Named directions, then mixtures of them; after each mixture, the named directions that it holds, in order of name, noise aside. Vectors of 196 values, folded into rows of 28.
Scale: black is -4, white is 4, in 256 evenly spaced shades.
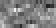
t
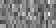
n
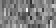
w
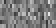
n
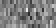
w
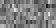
n, t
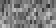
n, t, w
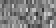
n, w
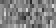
w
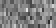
w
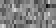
n, t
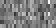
n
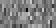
w
